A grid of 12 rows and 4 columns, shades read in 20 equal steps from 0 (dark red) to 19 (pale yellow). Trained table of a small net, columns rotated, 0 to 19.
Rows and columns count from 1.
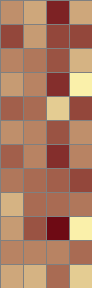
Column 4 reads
13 5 14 19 5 11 10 5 9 19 8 16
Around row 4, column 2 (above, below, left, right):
9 8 12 3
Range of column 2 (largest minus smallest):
8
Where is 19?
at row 4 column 4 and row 10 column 4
